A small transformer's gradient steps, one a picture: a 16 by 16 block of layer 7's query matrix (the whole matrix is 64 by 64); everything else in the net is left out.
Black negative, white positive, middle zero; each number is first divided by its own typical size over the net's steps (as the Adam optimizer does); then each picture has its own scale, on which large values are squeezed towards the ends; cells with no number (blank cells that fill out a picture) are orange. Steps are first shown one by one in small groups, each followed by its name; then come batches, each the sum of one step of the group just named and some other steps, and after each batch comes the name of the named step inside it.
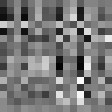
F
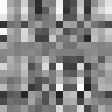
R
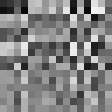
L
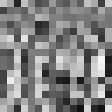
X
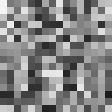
R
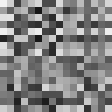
R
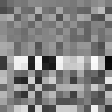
L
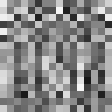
R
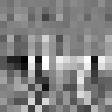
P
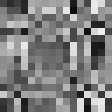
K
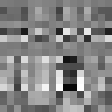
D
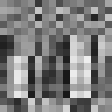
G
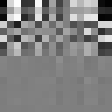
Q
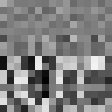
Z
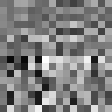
P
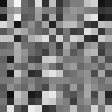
Q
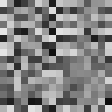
K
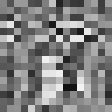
D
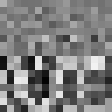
Z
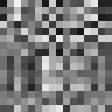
Q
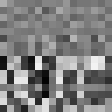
Z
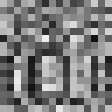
G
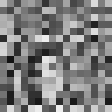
K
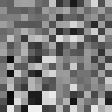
K
